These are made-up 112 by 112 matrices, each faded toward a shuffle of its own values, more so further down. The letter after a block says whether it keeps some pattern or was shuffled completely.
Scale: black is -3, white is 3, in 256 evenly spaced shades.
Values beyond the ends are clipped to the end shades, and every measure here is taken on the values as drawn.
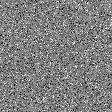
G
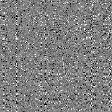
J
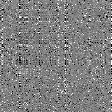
J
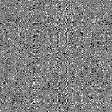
J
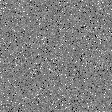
G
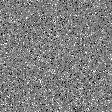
G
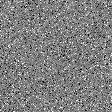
G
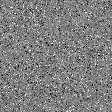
G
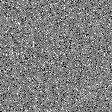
G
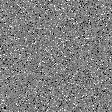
G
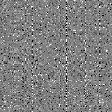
J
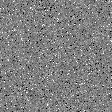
G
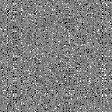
J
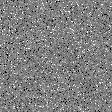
G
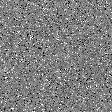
G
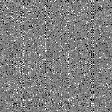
J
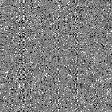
J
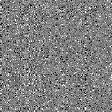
J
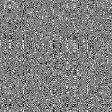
J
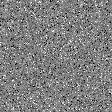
G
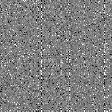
J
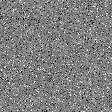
G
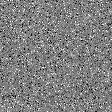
G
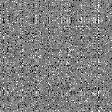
J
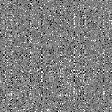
J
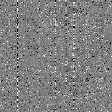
J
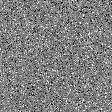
G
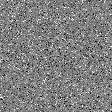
G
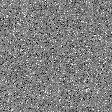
G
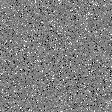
G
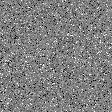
G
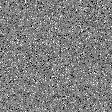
G
